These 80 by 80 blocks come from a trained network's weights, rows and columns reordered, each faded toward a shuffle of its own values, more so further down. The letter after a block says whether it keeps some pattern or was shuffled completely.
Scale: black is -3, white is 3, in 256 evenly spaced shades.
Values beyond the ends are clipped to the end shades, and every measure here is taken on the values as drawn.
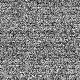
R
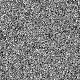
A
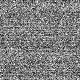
R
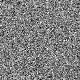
A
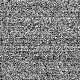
R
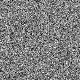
A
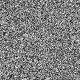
A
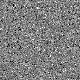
R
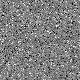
A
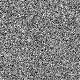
A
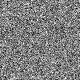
A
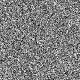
A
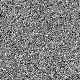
A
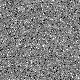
A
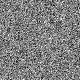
A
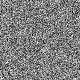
A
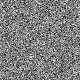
A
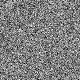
A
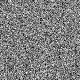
A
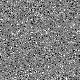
R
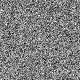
A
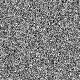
A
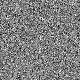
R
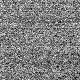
R
